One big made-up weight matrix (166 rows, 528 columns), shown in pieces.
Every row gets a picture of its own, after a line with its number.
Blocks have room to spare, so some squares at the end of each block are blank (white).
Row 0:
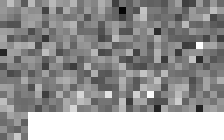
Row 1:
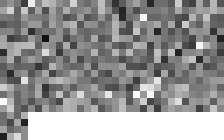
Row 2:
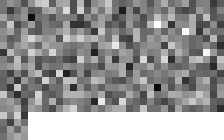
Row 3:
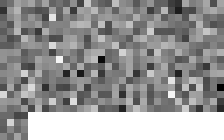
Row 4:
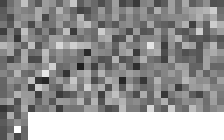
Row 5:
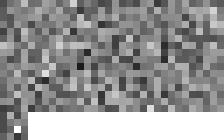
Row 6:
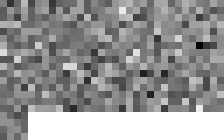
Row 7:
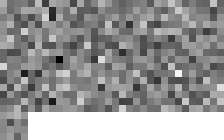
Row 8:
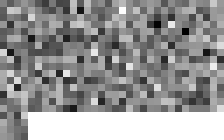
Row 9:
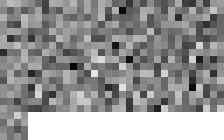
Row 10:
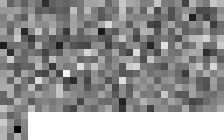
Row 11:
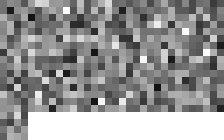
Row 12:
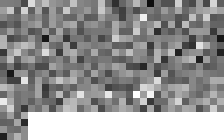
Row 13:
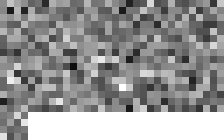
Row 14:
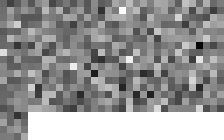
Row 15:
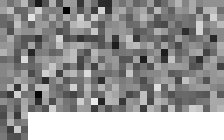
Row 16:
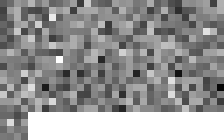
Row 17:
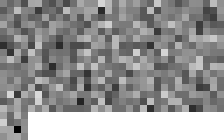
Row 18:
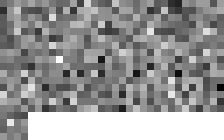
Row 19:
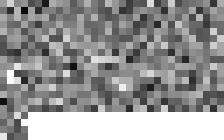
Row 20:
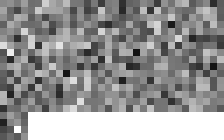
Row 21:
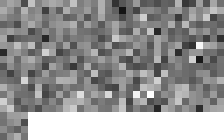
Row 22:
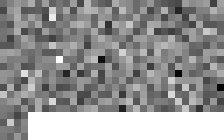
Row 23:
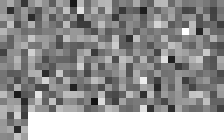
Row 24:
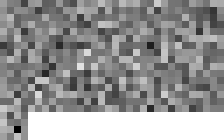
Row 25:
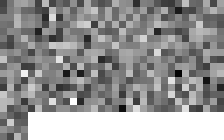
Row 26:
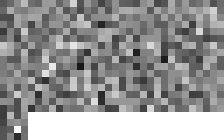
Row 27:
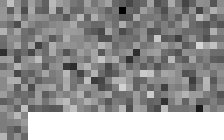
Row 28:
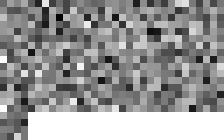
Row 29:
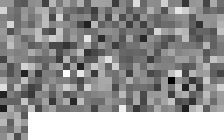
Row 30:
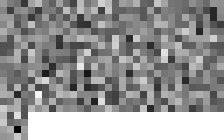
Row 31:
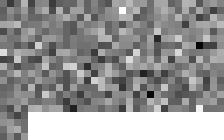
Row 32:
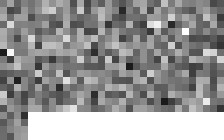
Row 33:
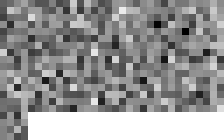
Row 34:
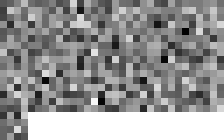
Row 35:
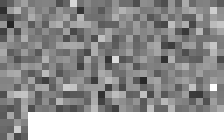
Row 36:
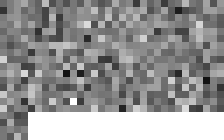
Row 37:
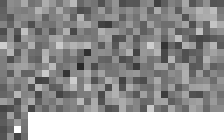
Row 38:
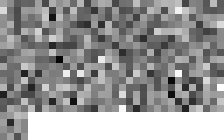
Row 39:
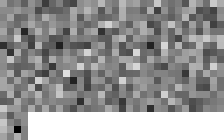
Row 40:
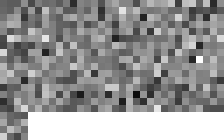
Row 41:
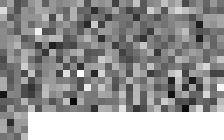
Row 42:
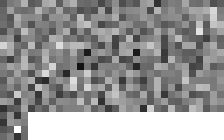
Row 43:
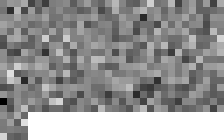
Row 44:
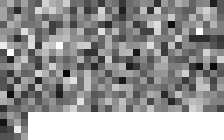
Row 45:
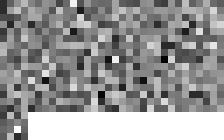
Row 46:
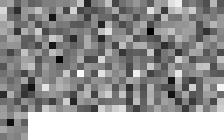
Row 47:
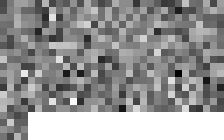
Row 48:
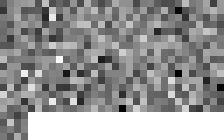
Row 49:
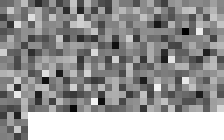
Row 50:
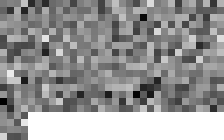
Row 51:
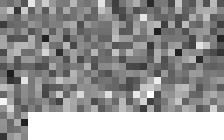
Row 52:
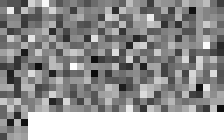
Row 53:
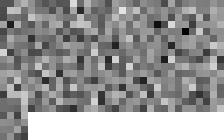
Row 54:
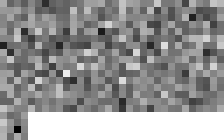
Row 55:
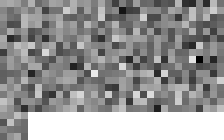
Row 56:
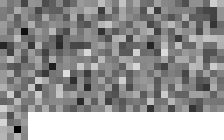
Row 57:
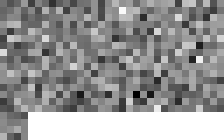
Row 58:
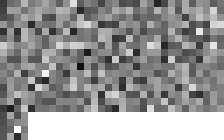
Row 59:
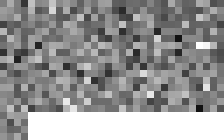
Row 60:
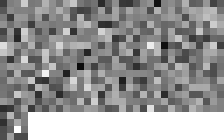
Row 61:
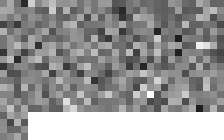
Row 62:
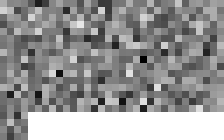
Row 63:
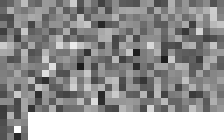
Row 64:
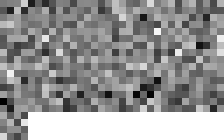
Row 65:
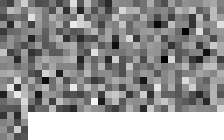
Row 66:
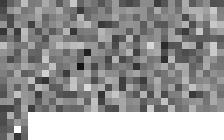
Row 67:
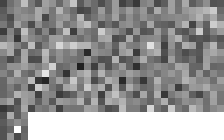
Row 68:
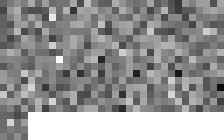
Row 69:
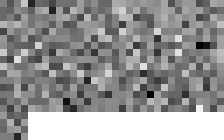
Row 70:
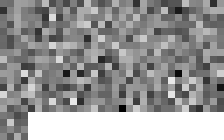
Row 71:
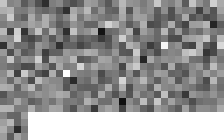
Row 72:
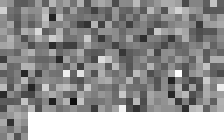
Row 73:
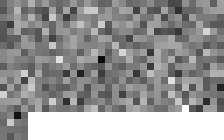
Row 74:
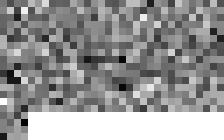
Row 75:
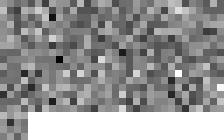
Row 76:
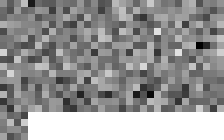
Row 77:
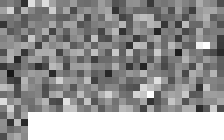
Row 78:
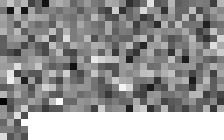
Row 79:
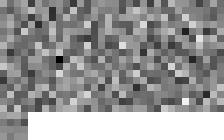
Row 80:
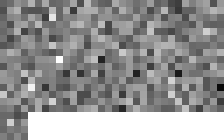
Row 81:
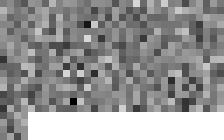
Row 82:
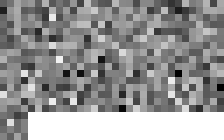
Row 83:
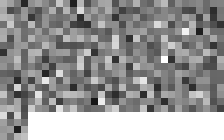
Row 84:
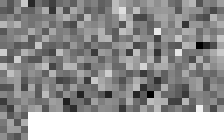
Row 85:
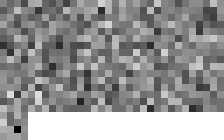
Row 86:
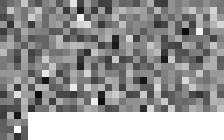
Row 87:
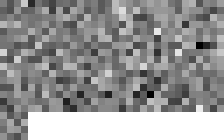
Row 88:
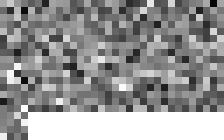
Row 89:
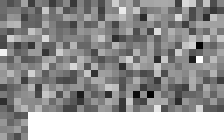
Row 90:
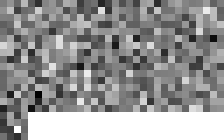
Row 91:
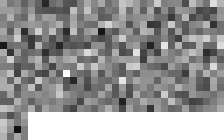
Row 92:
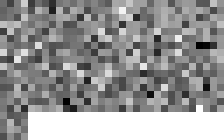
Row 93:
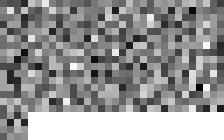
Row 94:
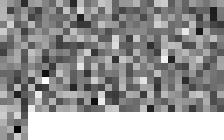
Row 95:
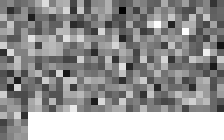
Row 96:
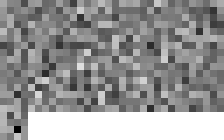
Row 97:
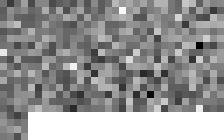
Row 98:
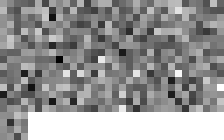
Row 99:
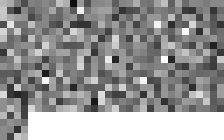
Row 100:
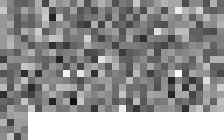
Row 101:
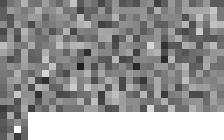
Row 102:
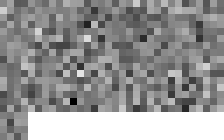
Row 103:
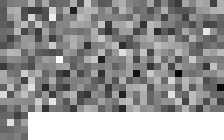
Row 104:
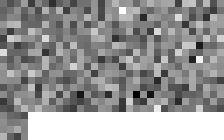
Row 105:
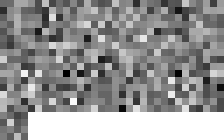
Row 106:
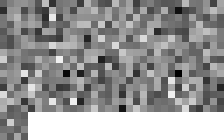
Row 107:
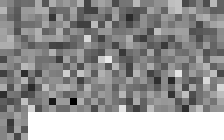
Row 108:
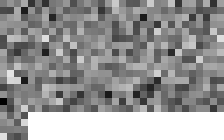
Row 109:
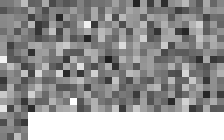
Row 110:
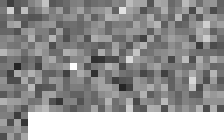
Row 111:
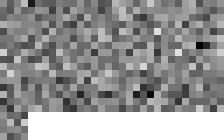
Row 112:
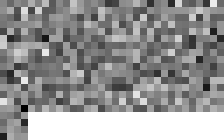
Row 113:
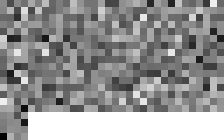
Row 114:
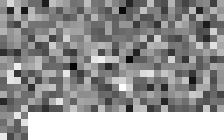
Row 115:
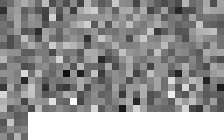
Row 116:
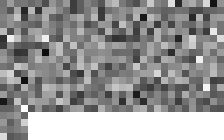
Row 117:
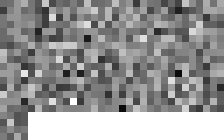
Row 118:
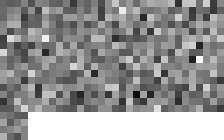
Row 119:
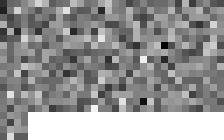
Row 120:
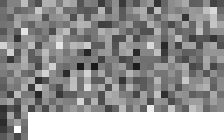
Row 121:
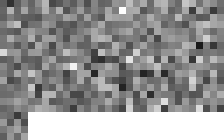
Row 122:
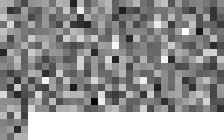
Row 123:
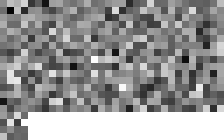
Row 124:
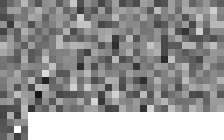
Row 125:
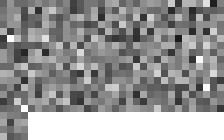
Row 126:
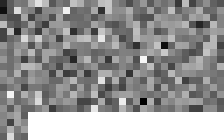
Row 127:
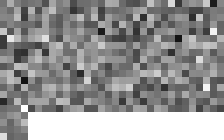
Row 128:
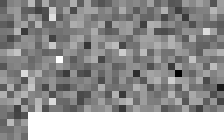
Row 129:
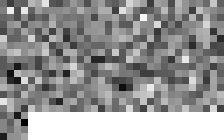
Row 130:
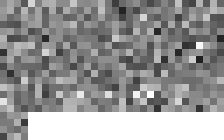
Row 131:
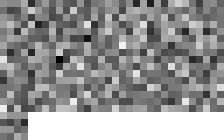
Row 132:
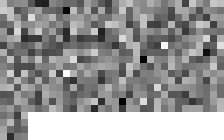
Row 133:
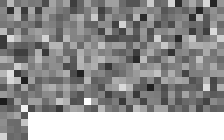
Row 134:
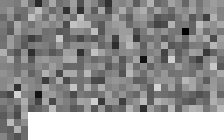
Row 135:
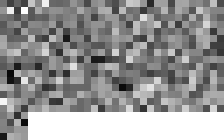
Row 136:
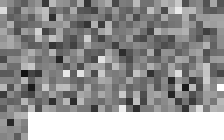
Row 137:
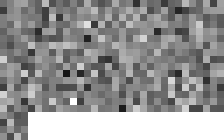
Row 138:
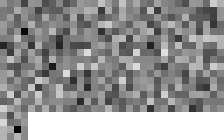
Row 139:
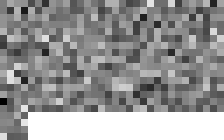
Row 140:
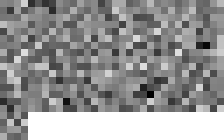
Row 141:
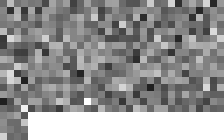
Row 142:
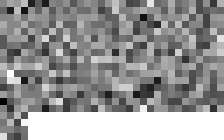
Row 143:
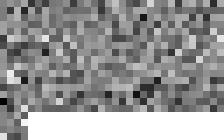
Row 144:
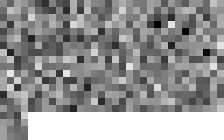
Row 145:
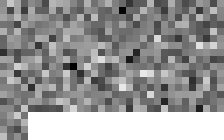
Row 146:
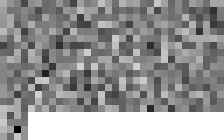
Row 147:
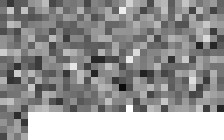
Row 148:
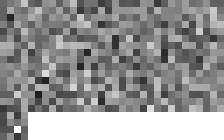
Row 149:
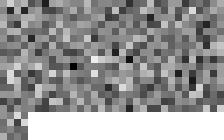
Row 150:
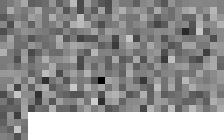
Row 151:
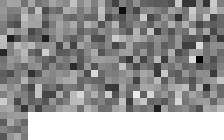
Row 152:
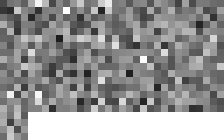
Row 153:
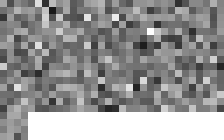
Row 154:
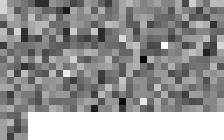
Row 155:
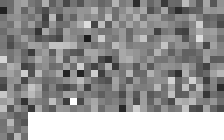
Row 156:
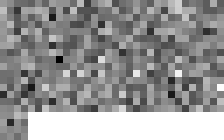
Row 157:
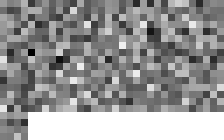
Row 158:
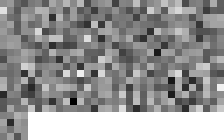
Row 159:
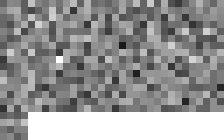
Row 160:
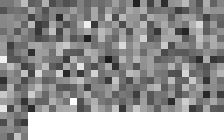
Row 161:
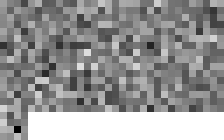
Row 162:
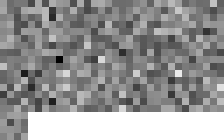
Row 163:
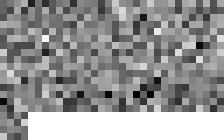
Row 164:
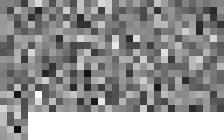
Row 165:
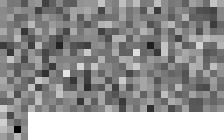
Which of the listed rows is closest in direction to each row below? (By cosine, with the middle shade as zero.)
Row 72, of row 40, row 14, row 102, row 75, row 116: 75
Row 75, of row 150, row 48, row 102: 102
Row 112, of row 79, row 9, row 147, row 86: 147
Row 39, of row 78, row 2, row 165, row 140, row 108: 165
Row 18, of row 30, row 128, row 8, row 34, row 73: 73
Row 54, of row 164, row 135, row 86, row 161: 161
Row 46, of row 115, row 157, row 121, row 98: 98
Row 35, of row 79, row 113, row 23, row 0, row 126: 126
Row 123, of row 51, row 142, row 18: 142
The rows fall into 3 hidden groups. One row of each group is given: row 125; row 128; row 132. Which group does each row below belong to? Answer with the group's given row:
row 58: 132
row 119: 132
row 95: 132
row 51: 125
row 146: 132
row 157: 128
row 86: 132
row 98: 128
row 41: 128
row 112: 125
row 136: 128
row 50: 125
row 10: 132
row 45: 132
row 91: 132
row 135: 125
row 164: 132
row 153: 128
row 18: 128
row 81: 128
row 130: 125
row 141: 125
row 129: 125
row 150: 132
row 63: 132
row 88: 125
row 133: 125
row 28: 128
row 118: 125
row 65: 132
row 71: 132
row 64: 125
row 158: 128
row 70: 128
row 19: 125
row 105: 128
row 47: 128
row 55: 125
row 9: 125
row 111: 125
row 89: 125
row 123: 125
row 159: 128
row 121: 125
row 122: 132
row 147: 125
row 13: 125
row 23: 132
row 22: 128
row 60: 132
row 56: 132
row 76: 125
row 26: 132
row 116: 125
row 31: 125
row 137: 128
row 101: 132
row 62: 132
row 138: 132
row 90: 132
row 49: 132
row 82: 128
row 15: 132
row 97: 125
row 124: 132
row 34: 132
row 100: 128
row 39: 132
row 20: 132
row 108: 125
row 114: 125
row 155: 128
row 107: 128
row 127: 125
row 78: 125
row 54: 132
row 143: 125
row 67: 132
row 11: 132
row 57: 125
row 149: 125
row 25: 128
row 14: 125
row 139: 125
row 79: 128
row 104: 125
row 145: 125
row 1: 125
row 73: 128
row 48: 128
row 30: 132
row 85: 132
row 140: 125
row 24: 132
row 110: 125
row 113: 125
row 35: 132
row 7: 128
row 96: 132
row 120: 132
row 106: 128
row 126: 132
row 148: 132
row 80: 128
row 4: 132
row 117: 128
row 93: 125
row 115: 128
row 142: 125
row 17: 132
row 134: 132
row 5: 132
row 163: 125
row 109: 128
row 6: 125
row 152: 132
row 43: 125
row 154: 132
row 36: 128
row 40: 125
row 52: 125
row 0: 125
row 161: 132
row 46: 128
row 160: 128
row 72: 128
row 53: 132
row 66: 132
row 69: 125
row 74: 125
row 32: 132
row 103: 128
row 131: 128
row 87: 125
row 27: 125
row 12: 125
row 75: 128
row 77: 125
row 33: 132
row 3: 128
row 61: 125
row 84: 125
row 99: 132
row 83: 132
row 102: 128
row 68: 128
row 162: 128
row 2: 132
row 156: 128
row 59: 125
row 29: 128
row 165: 132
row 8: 132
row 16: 128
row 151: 125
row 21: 125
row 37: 132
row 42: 132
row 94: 132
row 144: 132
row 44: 132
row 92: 125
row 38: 128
